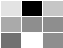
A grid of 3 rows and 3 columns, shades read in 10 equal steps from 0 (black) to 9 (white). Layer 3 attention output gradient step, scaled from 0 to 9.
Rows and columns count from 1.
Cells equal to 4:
1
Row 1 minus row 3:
4 -9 2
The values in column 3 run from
5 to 7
